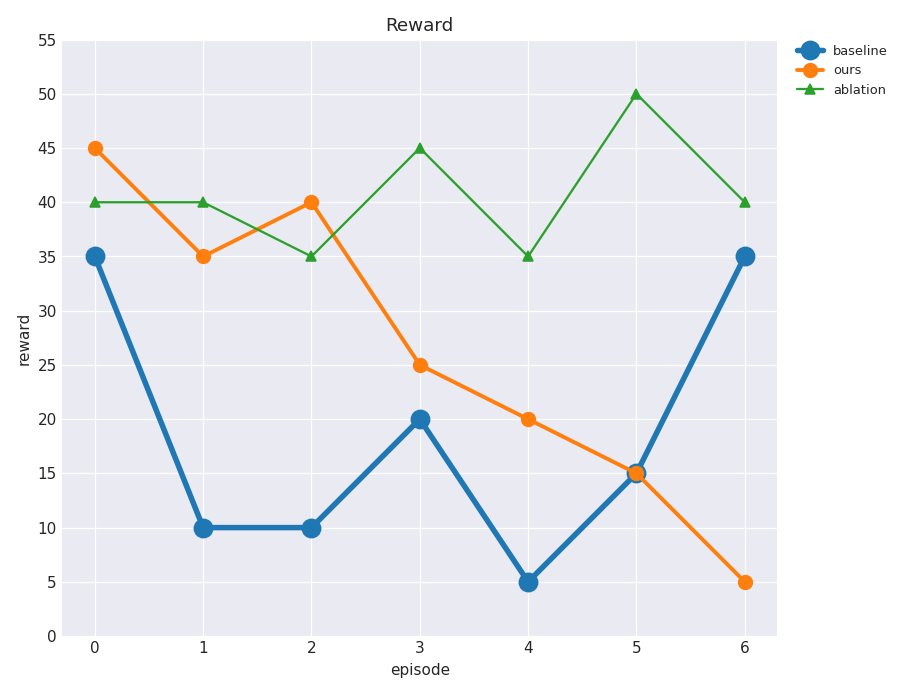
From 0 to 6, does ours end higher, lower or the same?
lower
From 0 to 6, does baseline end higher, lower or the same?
the same
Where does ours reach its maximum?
0
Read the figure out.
Title: Reward
x-axis: episode, ticks 0 1 2 3 4 5 6
y-axis: reward, ticks 0 5 10 15 20 25 30 35 40 45 50 55
Legend: baseline, ours, ablation
Values:
baseline: 35 10 10 20 5 15 35
ours: 45 35 40 25 20 15 5
ablation: 40 40 35 45 35 50 40
